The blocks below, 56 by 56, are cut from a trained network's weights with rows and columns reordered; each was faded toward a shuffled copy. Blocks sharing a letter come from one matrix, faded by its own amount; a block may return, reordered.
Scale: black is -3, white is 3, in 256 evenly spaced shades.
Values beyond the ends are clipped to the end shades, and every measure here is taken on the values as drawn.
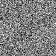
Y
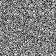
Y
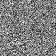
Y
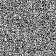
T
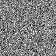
T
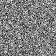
Y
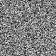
Y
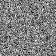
Y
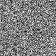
Y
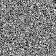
T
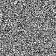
T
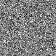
T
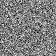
Y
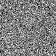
T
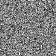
T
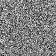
Y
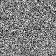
Y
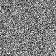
Y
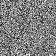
Y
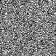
Y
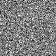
Y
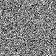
T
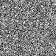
Y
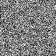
Y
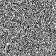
Y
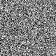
Y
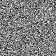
Y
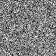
Y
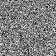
Y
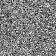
Y
